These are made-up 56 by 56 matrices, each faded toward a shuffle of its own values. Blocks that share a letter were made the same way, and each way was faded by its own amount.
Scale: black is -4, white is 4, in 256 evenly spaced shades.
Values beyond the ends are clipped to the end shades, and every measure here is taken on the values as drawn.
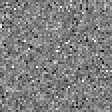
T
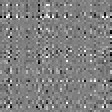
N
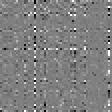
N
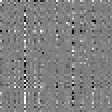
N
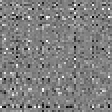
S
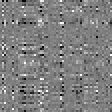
N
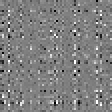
N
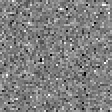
T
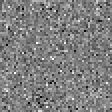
T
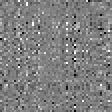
S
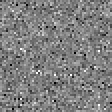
T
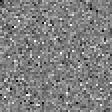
T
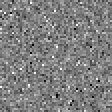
T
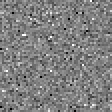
T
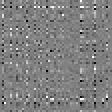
N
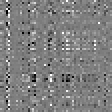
N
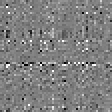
S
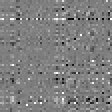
N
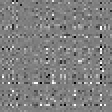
N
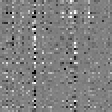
N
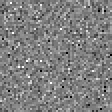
T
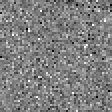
T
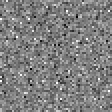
T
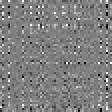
N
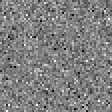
T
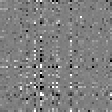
N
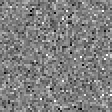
T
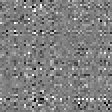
S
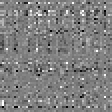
S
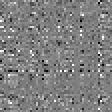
S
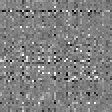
S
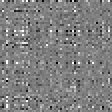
S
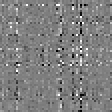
N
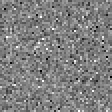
T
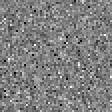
T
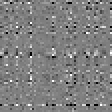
N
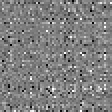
S
